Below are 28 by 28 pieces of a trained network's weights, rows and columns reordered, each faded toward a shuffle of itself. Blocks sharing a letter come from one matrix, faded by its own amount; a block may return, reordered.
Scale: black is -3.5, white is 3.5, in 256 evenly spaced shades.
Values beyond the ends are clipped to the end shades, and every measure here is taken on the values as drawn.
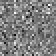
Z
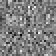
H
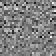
H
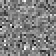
Z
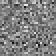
H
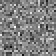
H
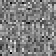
H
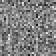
Z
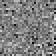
Z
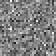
Z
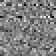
H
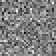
Z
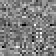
H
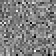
H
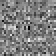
H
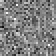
Z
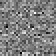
H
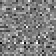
H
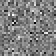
H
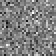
Z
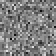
Z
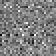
H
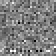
H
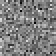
Z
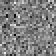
Z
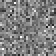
Z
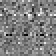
H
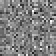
H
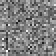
Z
